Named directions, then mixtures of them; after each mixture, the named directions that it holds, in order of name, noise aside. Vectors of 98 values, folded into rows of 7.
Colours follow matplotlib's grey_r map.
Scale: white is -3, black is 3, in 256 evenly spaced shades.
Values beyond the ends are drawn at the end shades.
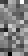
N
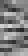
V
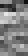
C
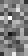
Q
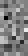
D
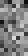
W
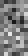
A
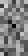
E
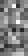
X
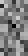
E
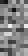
A, N, V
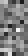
N, V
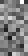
N, Q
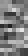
V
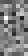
A, D, Q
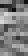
C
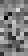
D, Q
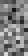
A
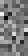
D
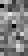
C, E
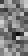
Q, W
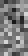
A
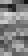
C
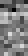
A, C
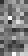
Q, V, X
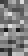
N, V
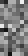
N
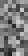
E, N, X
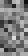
W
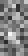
Q, X
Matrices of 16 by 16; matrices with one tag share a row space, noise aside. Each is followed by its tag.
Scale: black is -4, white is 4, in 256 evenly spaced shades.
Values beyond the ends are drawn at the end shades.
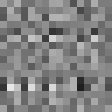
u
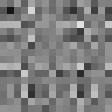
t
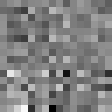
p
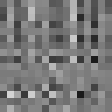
u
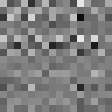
u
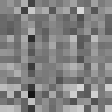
t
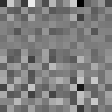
u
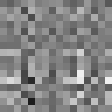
t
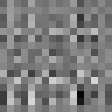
u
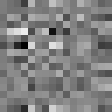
p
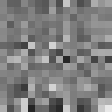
p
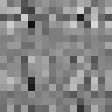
t
